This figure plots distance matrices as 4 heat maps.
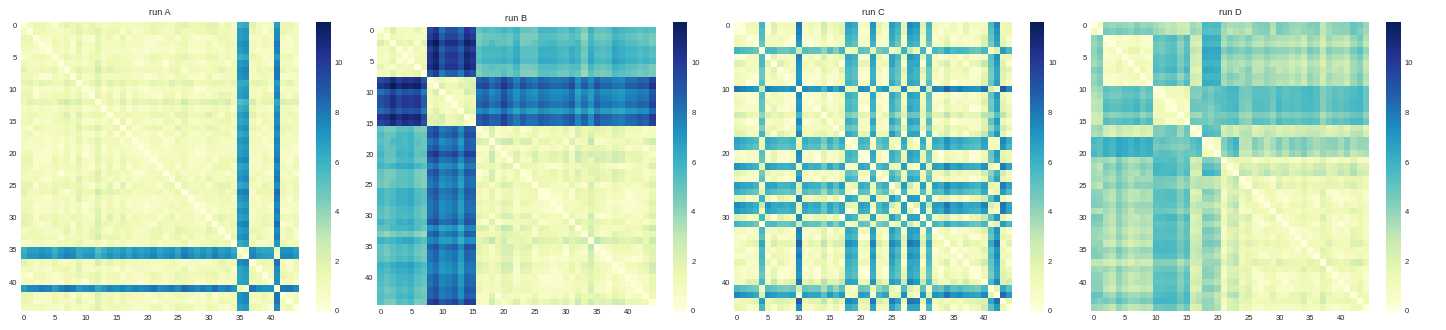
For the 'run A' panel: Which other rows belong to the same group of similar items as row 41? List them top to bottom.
35, 36
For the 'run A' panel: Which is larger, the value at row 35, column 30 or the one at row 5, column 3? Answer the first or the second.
the first
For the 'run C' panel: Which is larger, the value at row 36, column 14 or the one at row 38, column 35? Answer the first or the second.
the first
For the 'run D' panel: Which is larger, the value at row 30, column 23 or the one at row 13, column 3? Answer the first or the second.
the second
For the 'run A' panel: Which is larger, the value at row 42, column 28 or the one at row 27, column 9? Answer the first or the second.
the second
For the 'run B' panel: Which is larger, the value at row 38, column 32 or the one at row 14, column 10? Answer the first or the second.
the second
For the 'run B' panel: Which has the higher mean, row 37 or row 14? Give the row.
14
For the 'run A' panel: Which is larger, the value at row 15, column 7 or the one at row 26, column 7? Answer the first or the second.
the first
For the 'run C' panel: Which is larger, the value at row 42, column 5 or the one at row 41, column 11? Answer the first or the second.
the first
